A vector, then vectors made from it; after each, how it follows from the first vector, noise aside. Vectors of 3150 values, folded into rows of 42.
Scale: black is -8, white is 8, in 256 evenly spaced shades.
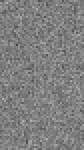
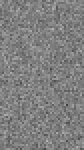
reversed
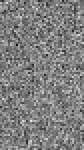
scaled up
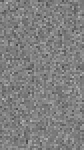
copied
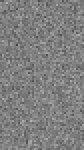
copied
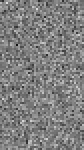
scaled up
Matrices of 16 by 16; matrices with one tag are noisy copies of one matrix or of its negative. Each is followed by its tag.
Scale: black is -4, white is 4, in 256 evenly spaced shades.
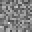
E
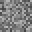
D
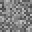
D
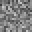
E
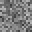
D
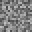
E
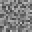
E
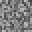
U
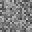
D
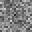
D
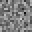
U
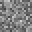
D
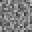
U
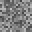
D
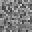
E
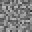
E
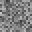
D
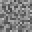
E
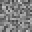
E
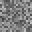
D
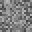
D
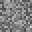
D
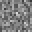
U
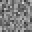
U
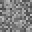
D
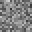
D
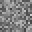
D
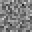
E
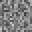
U
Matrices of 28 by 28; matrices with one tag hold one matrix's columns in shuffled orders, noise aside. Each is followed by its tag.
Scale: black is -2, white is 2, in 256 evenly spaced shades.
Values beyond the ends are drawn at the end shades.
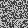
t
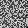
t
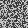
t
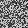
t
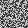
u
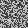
t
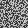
u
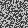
u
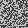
u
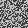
u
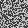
u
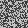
t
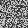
t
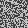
t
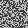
u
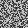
u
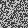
u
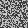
t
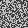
u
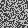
u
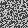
u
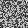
t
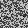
u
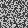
t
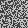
t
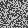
u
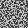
u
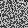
u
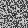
t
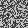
t
